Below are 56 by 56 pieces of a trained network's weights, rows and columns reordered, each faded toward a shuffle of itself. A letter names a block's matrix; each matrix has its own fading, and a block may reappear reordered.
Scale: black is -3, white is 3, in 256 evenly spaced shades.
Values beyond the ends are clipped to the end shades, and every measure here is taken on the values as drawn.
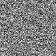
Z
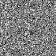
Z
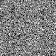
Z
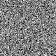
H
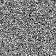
H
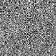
Z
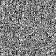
Z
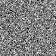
H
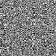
Z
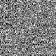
Z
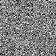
Z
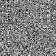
Z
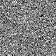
H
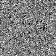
H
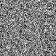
Z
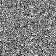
H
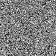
H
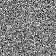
H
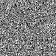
H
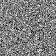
H
